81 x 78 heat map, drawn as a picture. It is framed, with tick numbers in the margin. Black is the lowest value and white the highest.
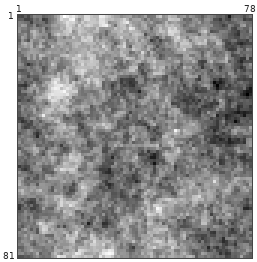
Average level on the scale: 50%. Grain: blotchy. Mirror symmetry: none. Ninth with the highest average: top left.
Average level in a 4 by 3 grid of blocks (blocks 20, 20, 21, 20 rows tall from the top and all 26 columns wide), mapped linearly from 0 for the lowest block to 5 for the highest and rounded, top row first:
552 | 420 | 322 | 442
